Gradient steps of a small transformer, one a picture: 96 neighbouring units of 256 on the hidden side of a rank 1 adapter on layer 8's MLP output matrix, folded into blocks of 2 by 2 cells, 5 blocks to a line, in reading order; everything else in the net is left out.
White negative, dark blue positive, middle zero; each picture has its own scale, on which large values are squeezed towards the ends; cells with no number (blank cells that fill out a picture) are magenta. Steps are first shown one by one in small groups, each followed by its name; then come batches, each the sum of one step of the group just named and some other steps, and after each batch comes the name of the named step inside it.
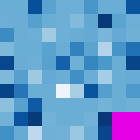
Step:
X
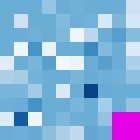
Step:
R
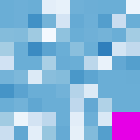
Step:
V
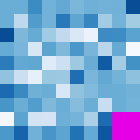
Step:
R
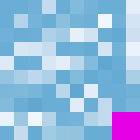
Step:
R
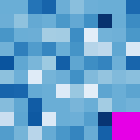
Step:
X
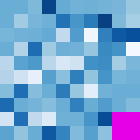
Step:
R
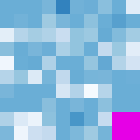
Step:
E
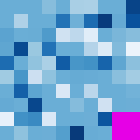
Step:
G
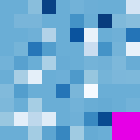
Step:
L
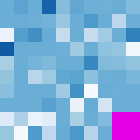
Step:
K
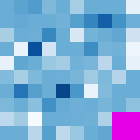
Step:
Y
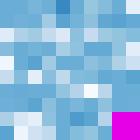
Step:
E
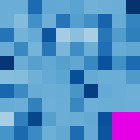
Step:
G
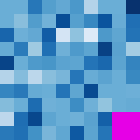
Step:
G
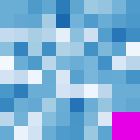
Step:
E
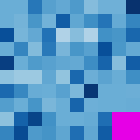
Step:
G
